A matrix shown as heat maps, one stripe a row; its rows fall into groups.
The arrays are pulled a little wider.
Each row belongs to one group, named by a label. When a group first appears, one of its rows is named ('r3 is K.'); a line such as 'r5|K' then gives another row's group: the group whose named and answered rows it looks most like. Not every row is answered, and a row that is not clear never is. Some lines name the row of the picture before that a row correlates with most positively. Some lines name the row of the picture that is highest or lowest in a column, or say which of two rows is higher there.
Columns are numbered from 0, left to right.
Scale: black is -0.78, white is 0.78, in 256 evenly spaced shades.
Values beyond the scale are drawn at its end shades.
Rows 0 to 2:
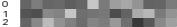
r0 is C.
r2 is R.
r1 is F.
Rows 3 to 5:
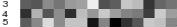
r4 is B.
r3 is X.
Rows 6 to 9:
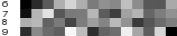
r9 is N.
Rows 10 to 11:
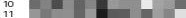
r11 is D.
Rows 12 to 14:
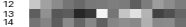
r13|C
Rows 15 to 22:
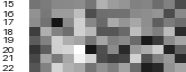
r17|N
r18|N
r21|N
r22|R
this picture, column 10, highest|20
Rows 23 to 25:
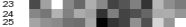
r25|D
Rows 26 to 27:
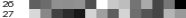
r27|B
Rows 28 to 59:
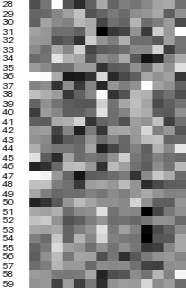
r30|N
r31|D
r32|B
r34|R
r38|X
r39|C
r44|D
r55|R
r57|R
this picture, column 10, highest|37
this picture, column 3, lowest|36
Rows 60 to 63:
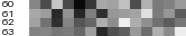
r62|C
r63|D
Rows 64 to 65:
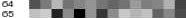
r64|N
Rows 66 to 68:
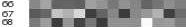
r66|B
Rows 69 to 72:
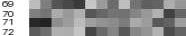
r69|B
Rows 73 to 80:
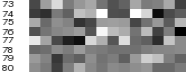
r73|N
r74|X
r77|B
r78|F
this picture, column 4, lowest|77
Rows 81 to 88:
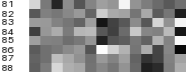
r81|C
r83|D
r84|N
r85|D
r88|R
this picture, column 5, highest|84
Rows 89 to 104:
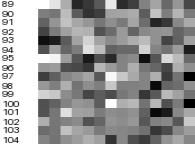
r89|X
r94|N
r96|B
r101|R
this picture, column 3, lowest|89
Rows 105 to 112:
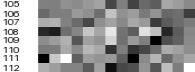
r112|D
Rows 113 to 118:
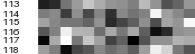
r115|D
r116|R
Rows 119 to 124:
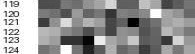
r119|X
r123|B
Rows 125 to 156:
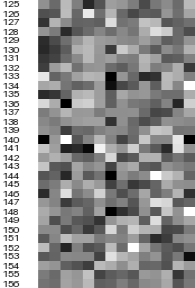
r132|N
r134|D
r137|R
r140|N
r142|X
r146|N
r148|D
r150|C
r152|C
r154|B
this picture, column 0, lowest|140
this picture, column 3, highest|136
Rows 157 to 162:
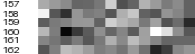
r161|C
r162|R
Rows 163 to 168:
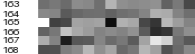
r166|R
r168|X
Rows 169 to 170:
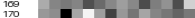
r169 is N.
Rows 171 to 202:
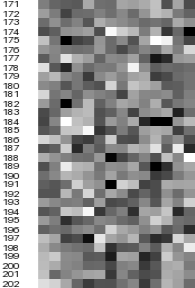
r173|B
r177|R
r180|C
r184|R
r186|X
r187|N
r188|D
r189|R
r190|R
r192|F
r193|D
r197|B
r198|D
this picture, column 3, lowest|187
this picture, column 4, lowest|197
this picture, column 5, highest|197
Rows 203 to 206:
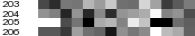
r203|X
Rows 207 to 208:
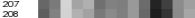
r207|R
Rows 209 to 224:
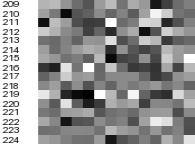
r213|X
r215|D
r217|R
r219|B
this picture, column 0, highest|219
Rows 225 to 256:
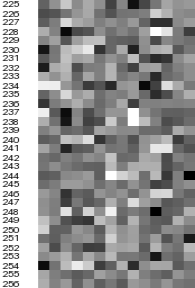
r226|F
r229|N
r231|R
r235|R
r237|C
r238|C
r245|R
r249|B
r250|C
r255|B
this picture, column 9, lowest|234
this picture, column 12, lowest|240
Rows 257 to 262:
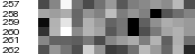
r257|N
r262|N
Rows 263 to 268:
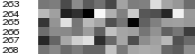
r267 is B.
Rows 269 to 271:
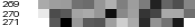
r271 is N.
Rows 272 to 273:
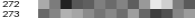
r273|R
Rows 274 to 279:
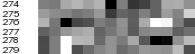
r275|D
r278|R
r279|N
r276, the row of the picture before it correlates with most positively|272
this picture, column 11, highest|276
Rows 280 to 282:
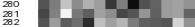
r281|N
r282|B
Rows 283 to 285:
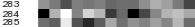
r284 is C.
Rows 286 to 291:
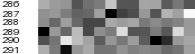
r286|X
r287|D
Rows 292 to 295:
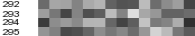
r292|N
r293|C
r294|N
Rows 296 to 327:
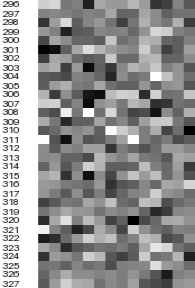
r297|X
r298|N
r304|F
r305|N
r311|C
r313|B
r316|D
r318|X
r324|N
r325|F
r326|R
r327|R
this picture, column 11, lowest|326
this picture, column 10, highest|304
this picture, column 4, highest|308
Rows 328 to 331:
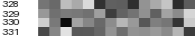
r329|D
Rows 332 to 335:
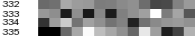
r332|R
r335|X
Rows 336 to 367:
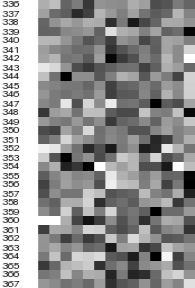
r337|B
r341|D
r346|D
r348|N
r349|D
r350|F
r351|R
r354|B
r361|N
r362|C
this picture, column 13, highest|342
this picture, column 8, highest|362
